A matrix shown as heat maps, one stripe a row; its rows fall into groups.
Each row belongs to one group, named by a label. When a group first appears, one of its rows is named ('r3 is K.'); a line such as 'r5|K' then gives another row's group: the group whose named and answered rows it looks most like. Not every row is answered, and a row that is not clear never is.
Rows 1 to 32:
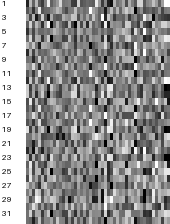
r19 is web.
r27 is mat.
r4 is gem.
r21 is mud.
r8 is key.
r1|gem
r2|mud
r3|web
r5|key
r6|gem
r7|mat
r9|mud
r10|mat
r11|mud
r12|gem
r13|web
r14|web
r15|key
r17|mat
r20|gem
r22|key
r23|web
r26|key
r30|mat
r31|gem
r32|mud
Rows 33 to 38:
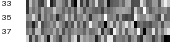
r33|gem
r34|key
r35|mat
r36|mud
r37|gem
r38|web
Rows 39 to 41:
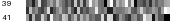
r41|web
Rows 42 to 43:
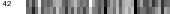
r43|mud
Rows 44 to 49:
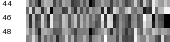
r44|mat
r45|gem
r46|web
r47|web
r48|mat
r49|mat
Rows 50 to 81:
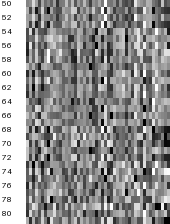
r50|mat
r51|web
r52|mat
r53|web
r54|key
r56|key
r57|gem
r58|gem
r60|key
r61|gem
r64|mat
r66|mat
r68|web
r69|mat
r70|web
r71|mat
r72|web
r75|mud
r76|key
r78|gem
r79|mat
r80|key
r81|web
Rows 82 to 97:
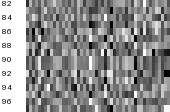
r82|key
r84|mat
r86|key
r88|mat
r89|web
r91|mud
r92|web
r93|mud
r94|gem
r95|mat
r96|mud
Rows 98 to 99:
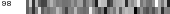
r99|mud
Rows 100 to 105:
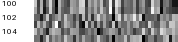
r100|web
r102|mud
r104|mat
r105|mud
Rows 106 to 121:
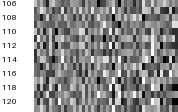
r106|mat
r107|mat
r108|mud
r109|gem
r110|web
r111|key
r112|web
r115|mud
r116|mat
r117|mat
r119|mud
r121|mat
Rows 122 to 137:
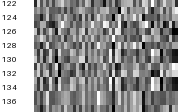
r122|key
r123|gem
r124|mud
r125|mat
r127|mat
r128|mud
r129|web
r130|web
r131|gem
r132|gem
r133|web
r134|web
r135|mud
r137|mud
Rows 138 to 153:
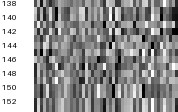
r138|key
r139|web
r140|web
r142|web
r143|mud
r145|key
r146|mat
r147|gem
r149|gem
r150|mud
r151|mud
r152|key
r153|key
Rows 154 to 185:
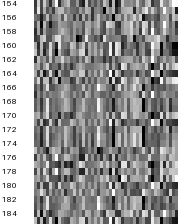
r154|gem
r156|mud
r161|web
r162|key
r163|gem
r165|gem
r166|mud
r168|mud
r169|mud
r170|gem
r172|mud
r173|mud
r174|mud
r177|gem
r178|gem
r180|web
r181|mat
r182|mud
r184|key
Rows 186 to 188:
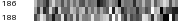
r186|mat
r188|mat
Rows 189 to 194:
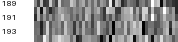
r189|web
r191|key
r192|mud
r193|mud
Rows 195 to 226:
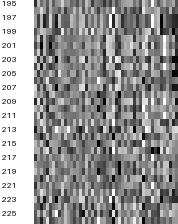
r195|key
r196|mat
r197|web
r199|mat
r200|key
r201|key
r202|key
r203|web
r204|key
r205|web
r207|web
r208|mat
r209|key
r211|key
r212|mat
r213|gem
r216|gem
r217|key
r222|mat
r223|web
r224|mud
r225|gem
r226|mud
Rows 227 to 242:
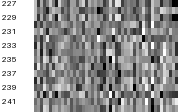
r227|web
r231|mat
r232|mud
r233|key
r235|gem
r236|key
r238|key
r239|gem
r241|gem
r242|gem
